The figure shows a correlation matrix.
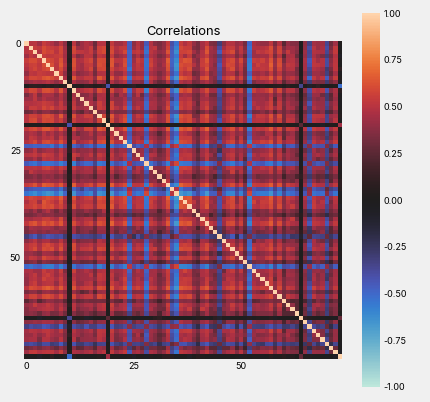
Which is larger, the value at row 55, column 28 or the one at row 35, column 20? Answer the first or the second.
the first
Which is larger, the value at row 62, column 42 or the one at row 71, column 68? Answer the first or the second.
the first
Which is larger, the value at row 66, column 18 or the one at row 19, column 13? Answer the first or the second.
the second
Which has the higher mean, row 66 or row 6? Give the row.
6
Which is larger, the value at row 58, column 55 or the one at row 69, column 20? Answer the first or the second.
the second
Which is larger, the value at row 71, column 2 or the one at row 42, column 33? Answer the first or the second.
the second
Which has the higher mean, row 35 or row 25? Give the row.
25
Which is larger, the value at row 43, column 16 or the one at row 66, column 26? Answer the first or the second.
the first
